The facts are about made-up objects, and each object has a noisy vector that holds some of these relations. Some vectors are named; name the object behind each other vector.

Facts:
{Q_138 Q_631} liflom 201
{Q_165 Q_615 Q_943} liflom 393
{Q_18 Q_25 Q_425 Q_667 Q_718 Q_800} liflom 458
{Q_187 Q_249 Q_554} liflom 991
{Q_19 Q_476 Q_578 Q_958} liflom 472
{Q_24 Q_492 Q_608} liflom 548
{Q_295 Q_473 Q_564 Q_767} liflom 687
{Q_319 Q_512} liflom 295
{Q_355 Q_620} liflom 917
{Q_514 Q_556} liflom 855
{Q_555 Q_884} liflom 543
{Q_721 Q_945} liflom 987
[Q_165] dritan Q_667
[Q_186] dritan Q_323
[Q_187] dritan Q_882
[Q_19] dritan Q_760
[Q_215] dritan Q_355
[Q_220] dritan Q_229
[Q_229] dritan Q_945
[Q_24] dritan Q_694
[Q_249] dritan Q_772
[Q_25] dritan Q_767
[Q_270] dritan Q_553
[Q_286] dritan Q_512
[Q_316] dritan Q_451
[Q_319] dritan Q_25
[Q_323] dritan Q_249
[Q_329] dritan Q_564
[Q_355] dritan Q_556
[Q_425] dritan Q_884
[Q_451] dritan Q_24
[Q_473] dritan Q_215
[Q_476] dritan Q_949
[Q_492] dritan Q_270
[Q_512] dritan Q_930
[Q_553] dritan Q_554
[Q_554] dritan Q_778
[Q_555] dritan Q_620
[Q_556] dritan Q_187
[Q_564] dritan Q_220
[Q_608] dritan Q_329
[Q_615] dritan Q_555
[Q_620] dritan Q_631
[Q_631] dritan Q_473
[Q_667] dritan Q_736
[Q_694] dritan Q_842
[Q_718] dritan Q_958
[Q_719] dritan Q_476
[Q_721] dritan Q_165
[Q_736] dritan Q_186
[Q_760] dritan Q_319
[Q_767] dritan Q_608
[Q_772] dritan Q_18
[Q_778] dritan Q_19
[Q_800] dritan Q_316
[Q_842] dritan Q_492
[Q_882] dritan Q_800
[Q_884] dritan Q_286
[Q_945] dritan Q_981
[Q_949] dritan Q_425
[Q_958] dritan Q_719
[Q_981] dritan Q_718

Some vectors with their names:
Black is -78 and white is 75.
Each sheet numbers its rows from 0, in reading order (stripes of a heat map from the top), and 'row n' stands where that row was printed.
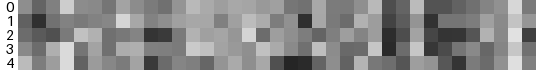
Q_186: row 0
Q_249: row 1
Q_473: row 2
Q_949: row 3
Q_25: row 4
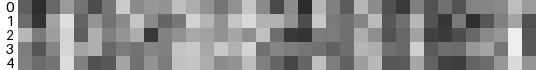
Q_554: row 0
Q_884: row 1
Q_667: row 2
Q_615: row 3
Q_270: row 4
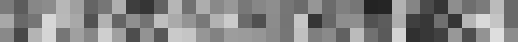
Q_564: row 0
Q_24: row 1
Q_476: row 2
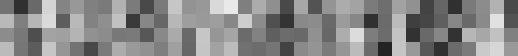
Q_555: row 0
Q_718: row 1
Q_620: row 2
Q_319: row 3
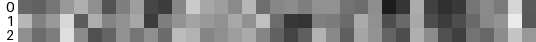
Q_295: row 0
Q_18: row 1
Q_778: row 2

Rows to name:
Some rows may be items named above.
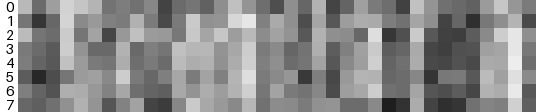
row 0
Q_608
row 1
Q_555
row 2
Q_512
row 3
Q_451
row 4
Q_316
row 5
Q_187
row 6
Q_882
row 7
Q_295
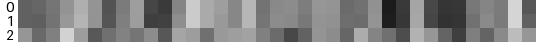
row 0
Q_295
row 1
Q_295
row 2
Q_760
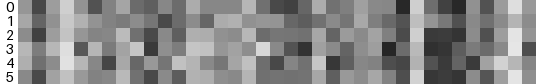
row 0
Q_19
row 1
Q_329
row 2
Q_578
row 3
Q_425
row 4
Q_492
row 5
Q_578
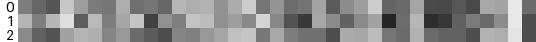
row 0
Q_316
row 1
Q_425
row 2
Q_215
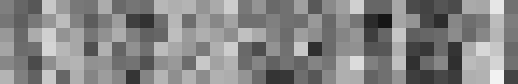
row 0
Q_316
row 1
Q_767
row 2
Q_981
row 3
Q_24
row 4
Q_355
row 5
Q_800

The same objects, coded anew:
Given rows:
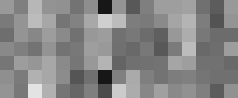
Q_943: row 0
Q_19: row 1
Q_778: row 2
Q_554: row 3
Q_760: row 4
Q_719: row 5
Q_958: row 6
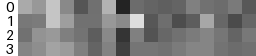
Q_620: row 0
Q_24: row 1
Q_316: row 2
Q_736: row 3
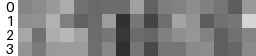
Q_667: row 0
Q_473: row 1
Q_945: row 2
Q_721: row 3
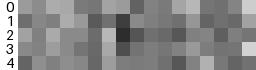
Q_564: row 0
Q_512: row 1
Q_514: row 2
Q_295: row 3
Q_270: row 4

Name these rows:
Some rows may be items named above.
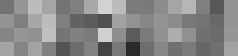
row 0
Q_19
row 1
Q_718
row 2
Q_25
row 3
Q_187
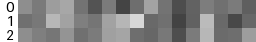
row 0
Q_884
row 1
Q_492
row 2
Q_554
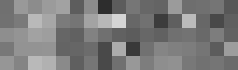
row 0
Q_138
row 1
Q_492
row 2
Q_555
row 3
Q_800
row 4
Q_981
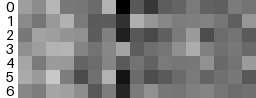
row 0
Q_556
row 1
Q_425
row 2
Q_631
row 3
Q_329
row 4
Q_249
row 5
Q_355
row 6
Q_286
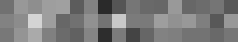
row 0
Q_138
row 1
Q_578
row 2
Q_882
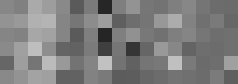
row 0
Q_286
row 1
Q_329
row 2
Q_286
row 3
Q_215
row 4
Q_319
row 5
Q_555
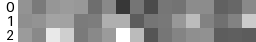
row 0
Q_721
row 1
Q_767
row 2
Q_608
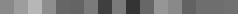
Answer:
Q_215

